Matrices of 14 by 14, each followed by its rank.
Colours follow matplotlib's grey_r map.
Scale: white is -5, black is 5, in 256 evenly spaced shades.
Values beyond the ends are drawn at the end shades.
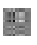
one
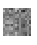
three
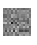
three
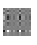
one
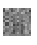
three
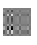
one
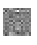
three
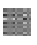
one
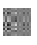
one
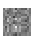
three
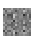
three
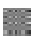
one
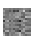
three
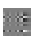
one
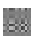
one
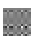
one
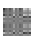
one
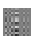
one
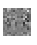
three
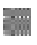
one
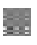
one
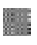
one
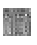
three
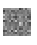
three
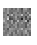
three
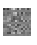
three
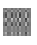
one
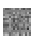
three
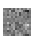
three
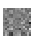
three
